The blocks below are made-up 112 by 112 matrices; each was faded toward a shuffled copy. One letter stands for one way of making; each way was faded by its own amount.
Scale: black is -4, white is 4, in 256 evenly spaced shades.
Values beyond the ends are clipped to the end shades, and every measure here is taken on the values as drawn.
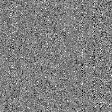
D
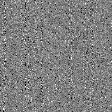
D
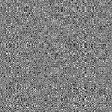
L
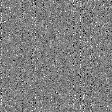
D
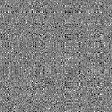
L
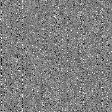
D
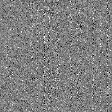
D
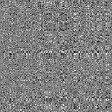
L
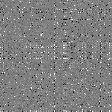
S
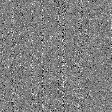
D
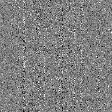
D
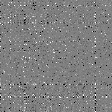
S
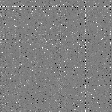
S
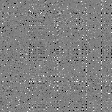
S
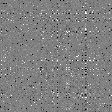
S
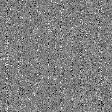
D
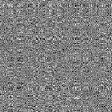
L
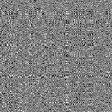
L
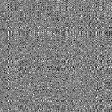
L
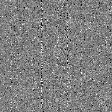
D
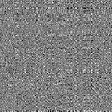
L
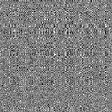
L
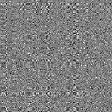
L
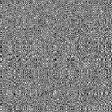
L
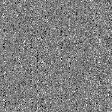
D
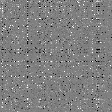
S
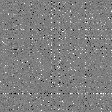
S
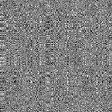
L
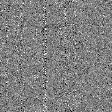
D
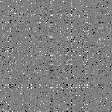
S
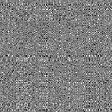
L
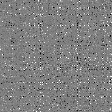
S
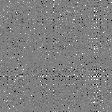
S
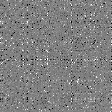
S
